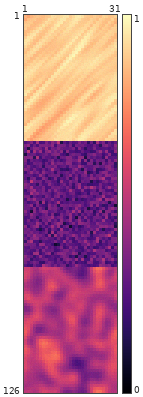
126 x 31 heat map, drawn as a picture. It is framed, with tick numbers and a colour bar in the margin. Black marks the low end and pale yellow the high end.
It is made of 3 by 1 panels. Panel 1,1: very high, slanting up to the right, faint in contrast. Panel 2,1: low, fine-grained. Panel 3,1: middling, blotchy.
